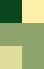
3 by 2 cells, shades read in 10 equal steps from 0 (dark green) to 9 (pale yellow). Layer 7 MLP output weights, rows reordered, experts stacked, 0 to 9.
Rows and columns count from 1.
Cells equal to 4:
0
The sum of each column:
13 19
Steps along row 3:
down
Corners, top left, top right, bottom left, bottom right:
0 9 8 5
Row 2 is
5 5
